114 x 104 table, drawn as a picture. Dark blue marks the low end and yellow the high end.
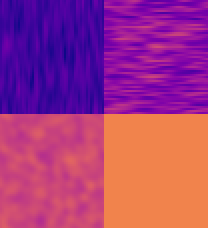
It is made of 2 by 2 panels. Panel 1,1: very low, streaked downward, faint in contrast. Panel 1,2: low, streaked across. Panel 2,1: middling, blotchy, faint in contrast. Panel 2,2: high, flat.
